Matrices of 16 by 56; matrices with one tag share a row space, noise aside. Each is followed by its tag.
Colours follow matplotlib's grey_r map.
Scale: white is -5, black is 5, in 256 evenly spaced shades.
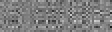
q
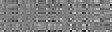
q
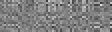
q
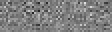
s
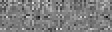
s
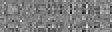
q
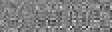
q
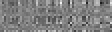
q
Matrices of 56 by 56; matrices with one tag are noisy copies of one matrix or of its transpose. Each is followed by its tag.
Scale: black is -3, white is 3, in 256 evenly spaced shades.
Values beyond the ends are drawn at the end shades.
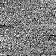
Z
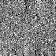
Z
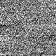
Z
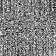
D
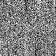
Z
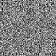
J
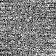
D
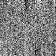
Z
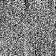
Z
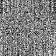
D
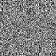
J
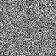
J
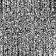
D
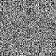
J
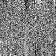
Z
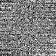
D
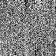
Z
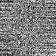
D
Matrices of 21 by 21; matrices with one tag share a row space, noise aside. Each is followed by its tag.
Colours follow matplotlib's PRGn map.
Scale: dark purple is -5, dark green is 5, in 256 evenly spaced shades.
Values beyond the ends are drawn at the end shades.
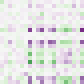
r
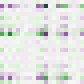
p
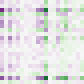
p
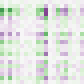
p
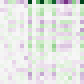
r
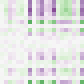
r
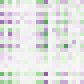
p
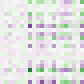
r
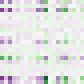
p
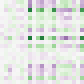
r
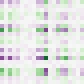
p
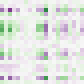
p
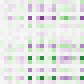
r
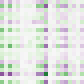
p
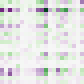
p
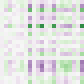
r
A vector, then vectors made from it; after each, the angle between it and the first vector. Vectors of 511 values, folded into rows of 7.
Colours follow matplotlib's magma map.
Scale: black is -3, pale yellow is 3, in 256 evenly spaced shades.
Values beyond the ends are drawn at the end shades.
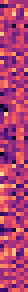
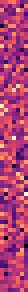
partly opposed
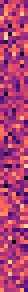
orthogonal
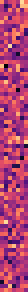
orthogonal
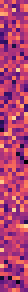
orthogonal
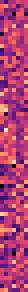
nearly opposite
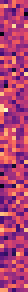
nearly opposite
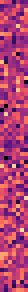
partly aligned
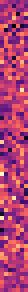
partly aligned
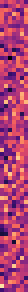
partly aligned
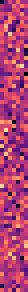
orthogonal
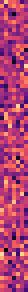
orthogonal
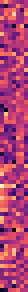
nearly parallel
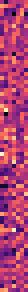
nearly opposite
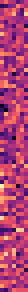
nearly parallel
